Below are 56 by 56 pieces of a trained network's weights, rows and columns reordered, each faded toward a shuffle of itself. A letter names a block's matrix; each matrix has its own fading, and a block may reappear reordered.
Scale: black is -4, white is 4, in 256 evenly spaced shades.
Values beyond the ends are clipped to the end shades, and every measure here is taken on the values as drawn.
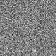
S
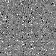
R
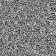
S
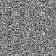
S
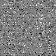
R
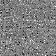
R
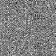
S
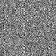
S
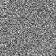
S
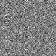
S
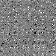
R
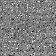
R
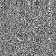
S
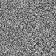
S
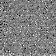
R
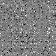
R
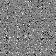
R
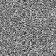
S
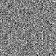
S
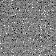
R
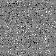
R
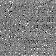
R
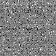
R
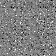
R
